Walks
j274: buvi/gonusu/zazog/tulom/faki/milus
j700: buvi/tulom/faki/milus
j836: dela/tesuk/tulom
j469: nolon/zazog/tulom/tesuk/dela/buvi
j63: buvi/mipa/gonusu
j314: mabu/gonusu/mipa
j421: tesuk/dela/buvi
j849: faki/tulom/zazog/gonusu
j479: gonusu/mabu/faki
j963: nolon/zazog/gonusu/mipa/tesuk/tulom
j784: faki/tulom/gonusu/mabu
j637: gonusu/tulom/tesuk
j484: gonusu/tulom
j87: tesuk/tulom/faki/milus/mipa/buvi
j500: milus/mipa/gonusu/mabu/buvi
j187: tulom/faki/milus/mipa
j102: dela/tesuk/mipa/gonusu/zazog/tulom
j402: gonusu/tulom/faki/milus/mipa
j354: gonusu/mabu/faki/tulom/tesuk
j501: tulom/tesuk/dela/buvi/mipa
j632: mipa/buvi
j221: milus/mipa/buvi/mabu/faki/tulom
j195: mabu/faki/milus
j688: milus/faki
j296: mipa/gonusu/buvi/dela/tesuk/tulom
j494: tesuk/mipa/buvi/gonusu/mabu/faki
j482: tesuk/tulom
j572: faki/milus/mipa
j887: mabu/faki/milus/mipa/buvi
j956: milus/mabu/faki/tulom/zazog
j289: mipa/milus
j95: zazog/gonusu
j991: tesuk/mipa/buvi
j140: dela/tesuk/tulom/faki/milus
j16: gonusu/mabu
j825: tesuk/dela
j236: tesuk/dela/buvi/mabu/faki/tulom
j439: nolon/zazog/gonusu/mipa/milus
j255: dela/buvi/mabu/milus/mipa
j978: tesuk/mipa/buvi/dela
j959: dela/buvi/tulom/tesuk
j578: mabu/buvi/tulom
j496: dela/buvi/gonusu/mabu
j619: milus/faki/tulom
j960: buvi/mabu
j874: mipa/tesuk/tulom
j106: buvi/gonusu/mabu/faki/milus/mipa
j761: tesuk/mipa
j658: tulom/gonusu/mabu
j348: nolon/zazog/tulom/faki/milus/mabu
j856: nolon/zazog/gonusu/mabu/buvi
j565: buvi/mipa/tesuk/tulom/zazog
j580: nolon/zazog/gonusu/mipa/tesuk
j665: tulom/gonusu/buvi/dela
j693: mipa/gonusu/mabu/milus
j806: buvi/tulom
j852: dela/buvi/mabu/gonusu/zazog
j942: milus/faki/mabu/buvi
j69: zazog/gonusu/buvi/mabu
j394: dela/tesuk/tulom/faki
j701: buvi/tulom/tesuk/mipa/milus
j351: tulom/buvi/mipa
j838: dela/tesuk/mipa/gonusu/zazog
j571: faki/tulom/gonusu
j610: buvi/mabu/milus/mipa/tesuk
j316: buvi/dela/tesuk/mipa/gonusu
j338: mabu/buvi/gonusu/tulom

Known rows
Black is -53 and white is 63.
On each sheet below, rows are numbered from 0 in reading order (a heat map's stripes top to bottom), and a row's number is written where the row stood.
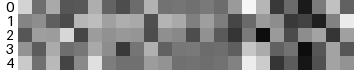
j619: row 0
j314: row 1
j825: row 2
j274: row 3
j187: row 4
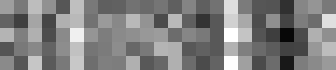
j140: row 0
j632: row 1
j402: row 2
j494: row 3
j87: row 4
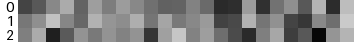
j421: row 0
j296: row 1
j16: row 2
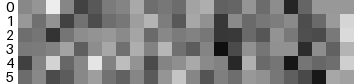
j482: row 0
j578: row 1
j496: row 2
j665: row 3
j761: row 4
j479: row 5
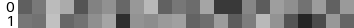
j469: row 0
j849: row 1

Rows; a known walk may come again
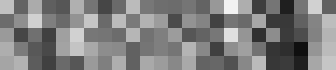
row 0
j619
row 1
j102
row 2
j887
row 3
j693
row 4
j658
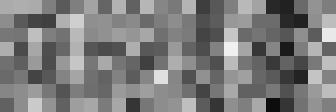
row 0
j484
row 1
j500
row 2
j501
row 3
j700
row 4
j610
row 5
j479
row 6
j236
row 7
j637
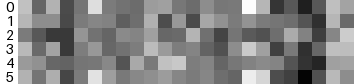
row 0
j187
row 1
j348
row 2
j960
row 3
j221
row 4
j784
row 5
j402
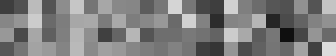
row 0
j991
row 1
j963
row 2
j274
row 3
j978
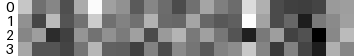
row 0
j289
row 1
j87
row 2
j16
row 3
j195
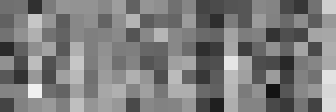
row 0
j496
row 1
j469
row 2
j354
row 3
j421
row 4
j701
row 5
j632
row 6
j874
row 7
j316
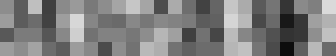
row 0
j351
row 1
j106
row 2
j494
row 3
j571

